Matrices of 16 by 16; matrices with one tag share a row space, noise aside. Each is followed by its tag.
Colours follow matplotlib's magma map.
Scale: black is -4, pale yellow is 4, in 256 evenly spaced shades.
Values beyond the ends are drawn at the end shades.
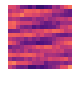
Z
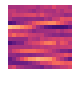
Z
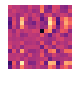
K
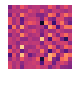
K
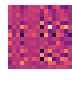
K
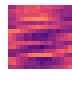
Z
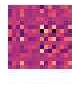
K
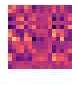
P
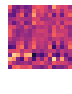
P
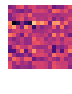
P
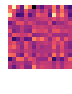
P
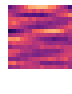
Z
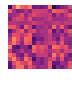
P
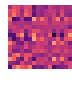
P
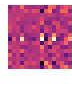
K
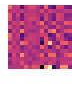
K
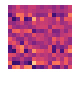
P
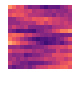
Z
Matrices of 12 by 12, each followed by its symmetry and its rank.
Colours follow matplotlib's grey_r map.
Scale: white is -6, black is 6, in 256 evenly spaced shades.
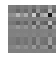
neither, rank one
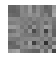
symmetric, rank two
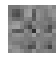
symmetric, rank two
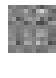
neither, rank two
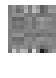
neither, rank two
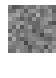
neither, full rank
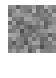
neither, full rank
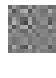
symmetric, rank two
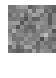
neither, full rank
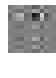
neither, rank one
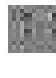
neither, rank two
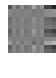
neither, rank one
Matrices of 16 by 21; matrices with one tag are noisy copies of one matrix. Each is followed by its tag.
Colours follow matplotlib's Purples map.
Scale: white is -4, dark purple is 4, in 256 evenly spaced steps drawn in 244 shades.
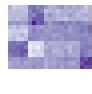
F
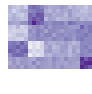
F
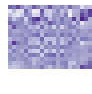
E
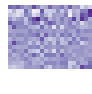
E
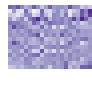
E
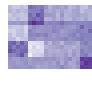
F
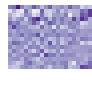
E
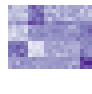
F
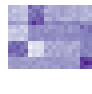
F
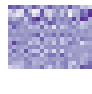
E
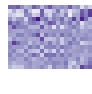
E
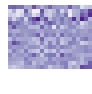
E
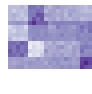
F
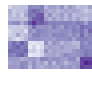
F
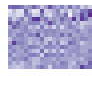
E
